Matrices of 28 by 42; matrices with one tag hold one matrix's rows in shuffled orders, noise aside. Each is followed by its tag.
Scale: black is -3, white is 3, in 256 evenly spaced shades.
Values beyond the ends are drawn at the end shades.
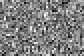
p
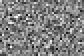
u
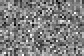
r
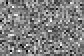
u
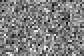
p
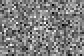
p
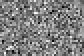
p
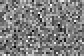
r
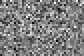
r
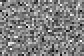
u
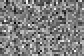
r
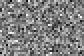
u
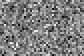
p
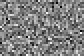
u
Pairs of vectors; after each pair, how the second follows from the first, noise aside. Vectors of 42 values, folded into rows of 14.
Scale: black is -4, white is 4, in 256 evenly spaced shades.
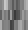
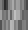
negated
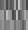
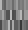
reversed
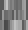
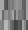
negated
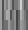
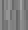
shrunk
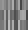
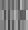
negated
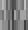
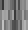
reversed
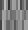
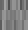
shrunk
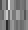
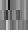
negated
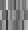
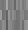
shrunk
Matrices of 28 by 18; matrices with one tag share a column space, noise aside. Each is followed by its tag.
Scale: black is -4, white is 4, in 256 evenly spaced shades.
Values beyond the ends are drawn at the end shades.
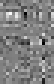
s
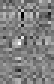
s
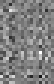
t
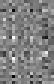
t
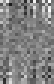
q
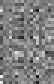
t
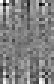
q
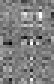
s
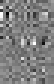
s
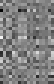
t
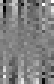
q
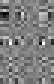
s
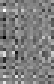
t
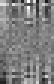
q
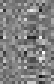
t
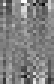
q
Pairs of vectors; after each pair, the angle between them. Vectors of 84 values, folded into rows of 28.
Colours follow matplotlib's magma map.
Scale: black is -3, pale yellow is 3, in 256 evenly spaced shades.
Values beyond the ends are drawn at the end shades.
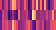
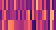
partly aligned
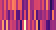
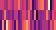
partly aligned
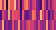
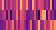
orthogonal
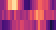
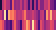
orthogonal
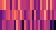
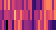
partly aligned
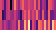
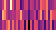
nearly opposite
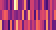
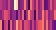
nearly parallel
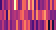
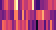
partly aligned
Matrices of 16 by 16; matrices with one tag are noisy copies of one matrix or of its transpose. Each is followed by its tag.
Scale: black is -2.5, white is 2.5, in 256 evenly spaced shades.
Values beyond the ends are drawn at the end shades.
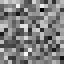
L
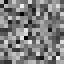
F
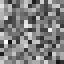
L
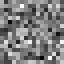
F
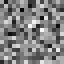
F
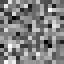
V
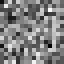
V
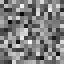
F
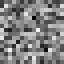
V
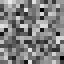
L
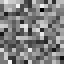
L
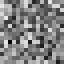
L
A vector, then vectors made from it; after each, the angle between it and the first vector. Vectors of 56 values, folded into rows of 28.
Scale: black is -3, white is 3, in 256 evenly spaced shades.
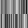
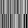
partly opposed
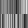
nearly opposite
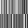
partly aligned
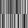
nearly opposite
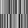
orthogonal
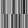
partly aligned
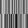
partly aligned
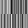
orthogonal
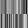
nearly parallel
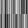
nearly parallel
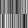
nearly opposite
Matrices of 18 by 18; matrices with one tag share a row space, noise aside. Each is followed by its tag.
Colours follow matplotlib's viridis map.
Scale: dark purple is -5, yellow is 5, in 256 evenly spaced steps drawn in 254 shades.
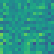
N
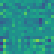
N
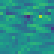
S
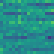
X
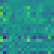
N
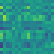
N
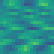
S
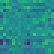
N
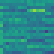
X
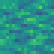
S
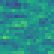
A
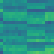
X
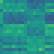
X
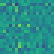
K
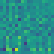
K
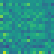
N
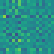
K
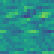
S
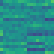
X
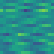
S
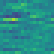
A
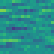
A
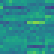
X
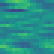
A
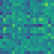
N
